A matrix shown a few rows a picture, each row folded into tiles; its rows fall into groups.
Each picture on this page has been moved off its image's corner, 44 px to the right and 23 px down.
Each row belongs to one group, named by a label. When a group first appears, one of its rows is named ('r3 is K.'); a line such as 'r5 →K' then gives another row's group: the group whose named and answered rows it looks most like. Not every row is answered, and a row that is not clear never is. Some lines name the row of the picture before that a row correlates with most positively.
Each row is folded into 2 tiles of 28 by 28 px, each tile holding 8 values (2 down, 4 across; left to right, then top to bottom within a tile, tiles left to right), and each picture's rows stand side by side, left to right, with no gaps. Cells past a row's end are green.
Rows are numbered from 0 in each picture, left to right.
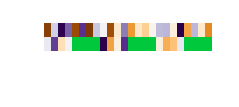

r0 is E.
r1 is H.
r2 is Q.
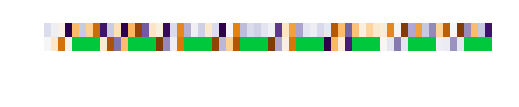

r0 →Q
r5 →H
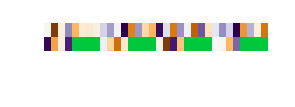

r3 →Q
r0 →H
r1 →Q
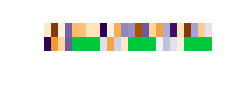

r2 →E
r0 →H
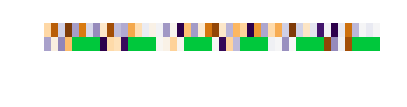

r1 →H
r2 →Q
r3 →E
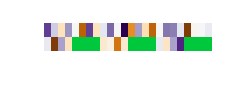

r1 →Q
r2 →E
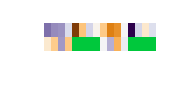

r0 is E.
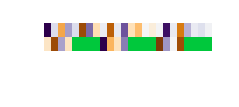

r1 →H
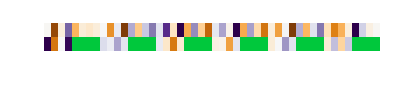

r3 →Q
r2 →Q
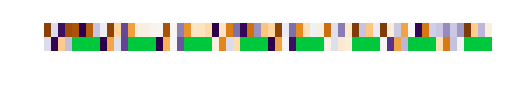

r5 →E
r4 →H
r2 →H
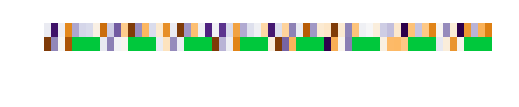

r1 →E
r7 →Q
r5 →H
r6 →Q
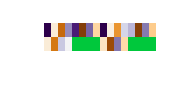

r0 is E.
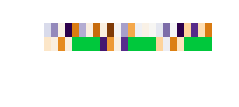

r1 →H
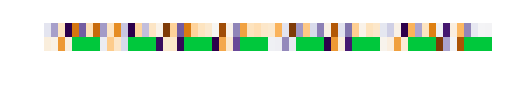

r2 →H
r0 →Q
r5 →H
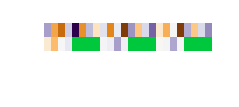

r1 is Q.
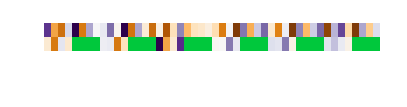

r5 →E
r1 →Q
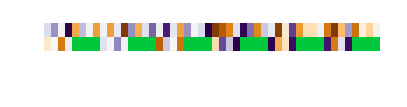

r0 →Q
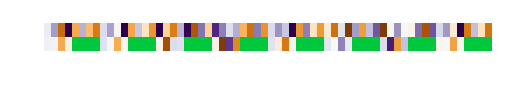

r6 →E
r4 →Q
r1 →Q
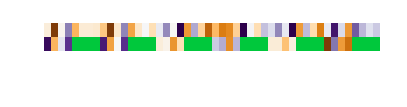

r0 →H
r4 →Q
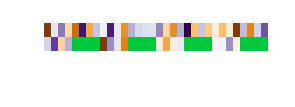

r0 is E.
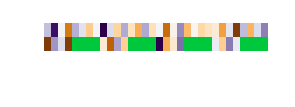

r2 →H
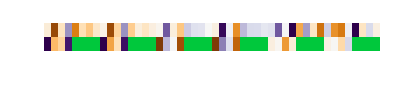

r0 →H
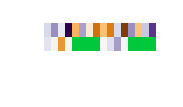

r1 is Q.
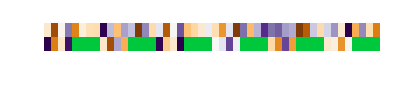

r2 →H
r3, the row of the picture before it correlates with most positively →1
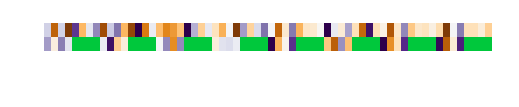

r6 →H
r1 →E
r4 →H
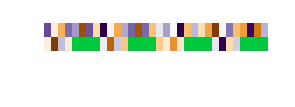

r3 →E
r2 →Q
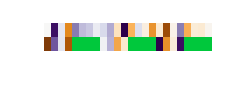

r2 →H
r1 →Q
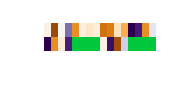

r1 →E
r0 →H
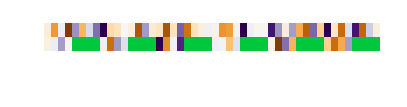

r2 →H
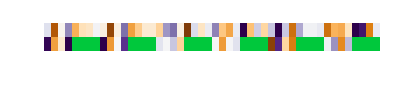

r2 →E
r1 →H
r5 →E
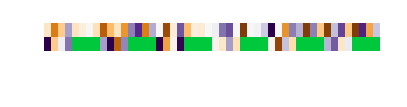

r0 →H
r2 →H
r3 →E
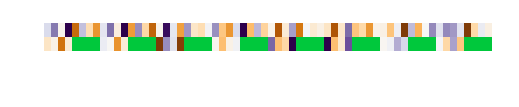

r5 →H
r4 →H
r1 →Q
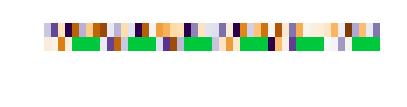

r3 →Q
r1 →E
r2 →E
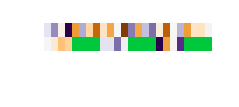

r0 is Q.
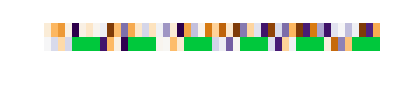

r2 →Q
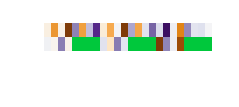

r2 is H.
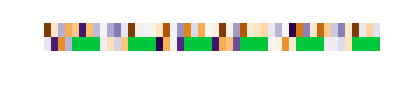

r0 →E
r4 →Q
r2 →H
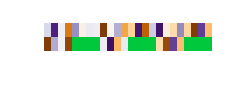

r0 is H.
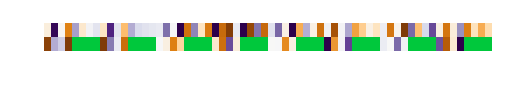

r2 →Q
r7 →H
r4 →Q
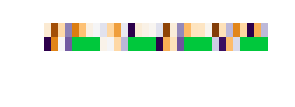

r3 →E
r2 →H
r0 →H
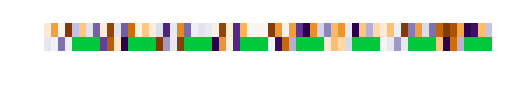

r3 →H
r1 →H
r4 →E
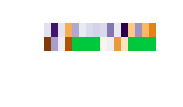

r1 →Q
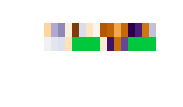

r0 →E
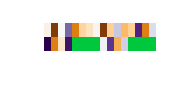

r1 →E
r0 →H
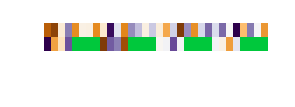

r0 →H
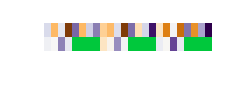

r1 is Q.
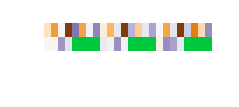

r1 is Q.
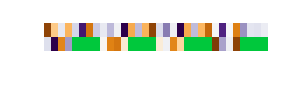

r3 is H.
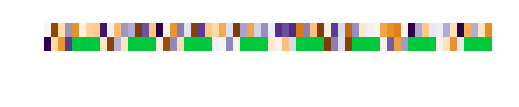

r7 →Q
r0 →H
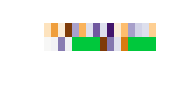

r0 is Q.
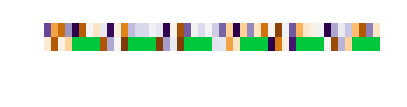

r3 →Q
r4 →H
